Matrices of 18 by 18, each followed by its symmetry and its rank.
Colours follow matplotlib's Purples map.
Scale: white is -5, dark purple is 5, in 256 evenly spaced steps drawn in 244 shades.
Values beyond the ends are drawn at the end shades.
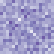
symmetric, full rank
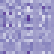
neither, rank three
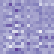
neither, rank three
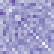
symmetric, full rank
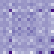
symmetric, rank two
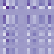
neither, rank one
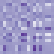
antisymmetric, rank two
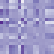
antisymmetric, rank two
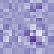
antisymmetric, rank two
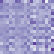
neither, rank three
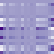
neither, rank one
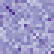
symmetric, full rank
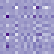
antisymmetric, rank two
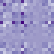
symmetric, rank two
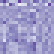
neither, rank three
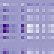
neither, rank one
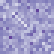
symmetric, full rank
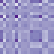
symmetric, rank two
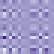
neither, rank one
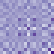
symmetric, rank two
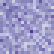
symmetric, full rank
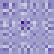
symmetric, rank two
